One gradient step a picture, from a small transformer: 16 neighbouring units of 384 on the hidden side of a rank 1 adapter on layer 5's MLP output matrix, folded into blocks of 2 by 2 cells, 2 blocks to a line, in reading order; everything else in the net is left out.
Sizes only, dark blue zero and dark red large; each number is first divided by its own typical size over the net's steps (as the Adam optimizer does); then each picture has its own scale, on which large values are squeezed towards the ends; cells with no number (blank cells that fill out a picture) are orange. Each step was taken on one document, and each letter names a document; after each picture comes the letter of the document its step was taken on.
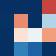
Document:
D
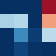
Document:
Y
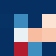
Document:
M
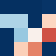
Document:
M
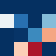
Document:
M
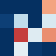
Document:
Y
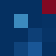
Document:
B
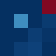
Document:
B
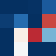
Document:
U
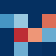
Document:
Y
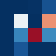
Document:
U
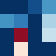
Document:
Y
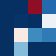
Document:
U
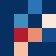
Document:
U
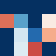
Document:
M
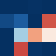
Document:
U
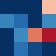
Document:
D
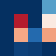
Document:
D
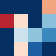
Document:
Y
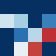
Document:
M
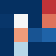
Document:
D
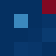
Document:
B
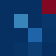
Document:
B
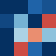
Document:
U
